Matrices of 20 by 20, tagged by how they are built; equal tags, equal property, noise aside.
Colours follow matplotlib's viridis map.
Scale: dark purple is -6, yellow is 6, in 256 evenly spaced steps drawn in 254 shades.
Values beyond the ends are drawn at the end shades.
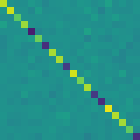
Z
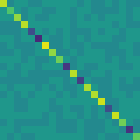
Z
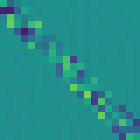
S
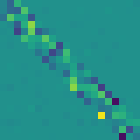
S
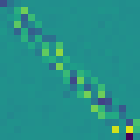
S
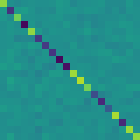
Z
